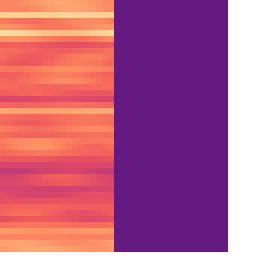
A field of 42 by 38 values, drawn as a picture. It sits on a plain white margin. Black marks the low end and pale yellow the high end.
The table splits into one row of 2 panels. Panel 1,1: high, streaked across. Panel 1,2: low, flat.
